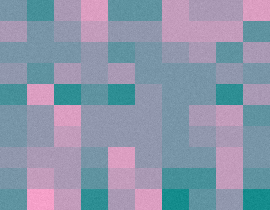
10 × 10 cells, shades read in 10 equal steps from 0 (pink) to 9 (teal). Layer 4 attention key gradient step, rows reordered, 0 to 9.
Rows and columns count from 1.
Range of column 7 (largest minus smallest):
7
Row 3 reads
5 5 5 4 6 5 4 3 6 3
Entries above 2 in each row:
7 6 10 10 9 8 9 8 7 7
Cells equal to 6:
12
